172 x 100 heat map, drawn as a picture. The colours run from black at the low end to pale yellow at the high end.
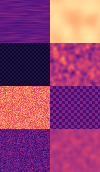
The table splits into 4 rows of 2 panels. Panel 1,1: low, streaked across, faint in contrast. Panel 1,2: very high, smooth, faint in contrast. Panel 2,1: very low, checkered, faint in contrast. Panel 2,2: middling, blotchy. Panel 3,1: high, fine-grained. Panel 3,2: low, checkered. Panel 4,1: low, fine-grained. Panel 4,2: middling, blotchy, faint in contrast.
